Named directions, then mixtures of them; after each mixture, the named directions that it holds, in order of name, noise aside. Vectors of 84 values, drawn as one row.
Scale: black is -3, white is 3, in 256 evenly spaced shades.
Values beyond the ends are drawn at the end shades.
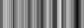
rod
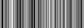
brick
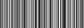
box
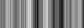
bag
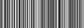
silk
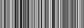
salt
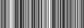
bag, brick, salt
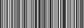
box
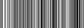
rod, salt, silk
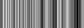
rod, silk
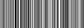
salt, silk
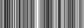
bag, rod, silk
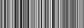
salt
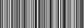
box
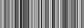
salt
